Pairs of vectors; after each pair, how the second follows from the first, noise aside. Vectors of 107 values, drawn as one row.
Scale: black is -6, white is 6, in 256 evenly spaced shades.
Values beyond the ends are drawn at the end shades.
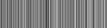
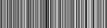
scaled up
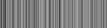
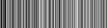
scaled up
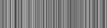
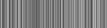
reversed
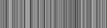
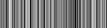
scaled up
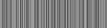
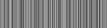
wrapped around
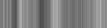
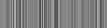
sign-scrambled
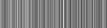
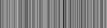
sign-scrambled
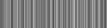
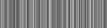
wrapped around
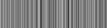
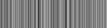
reversed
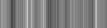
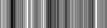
scaled up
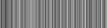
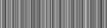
sign-scrambled
